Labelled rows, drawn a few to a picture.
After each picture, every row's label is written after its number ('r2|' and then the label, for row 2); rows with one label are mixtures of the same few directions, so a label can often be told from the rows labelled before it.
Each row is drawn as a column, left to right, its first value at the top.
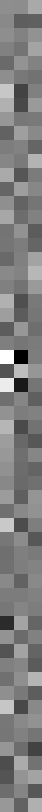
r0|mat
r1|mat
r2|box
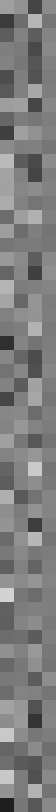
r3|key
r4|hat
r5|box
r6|box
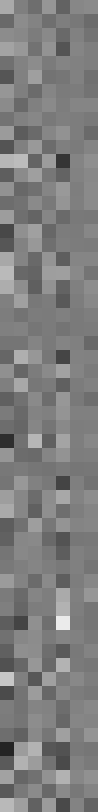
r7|box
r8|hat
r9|box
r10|box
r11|hat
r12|box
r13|key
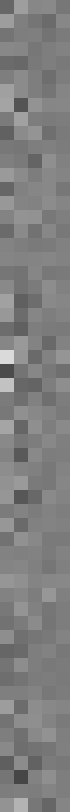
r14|mat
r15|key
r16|hat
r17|key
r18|mat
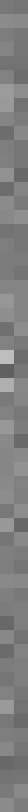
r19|mat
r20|box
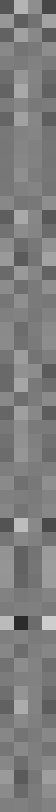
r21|mat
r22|mat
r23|mat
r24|mat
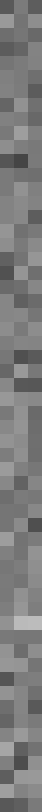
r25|box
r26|hat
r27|mat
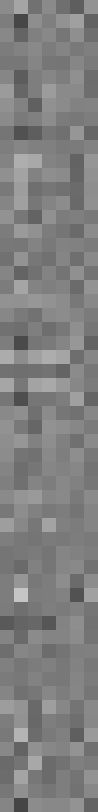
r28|mat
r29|key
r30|hat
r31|mat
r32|mat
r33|key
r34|key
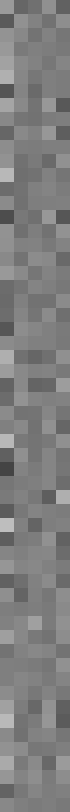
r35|box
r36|key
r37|mat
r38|hat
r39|hat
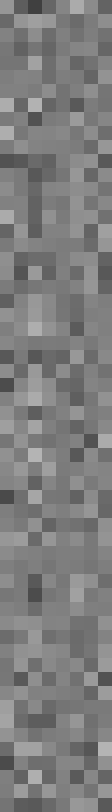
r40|hat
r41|box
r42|key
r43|box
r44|mat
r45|key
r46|box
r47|box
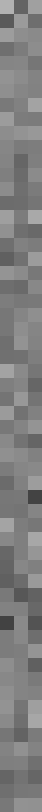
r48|mat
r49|key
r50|hat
